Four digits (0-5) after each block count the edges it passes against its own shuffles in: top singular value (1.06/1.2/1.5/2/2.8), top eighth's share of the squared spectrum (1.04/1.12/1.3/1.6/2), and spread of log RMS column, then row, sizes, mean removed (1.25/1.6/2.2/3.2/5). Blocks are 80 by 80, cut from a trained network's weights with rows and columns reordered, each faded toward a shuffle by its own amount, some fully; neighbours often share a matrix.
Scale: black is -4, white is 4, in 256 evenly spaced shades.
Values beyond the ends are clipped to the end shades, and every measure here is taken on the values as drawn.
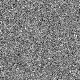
0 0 0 0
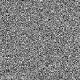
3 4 2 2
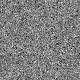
0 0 0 0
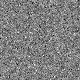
0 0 0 0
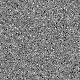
0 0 0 0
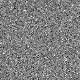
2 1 1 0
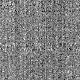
3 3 0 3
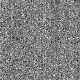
2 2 0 1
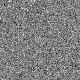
0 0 0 0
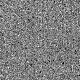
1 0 0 0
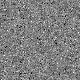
1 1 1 0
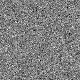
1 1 0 0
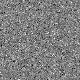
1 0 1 0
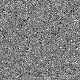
1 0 0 0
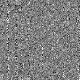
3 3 3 0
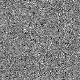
2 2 2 0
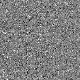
2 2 2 0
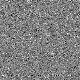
2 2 0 2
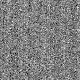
2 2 0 1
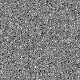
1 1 0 0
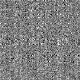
3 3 1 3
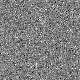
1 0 0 0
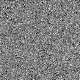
1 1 0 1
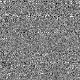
2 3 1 3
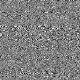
2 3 1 3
